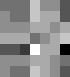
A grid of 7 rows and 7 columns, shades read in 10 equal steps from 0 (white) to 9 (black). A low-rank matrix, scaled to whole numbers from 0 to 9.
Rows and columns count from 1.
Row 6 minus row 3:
0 0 0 0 0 0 2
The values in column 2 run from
3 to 6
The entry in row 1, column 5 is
4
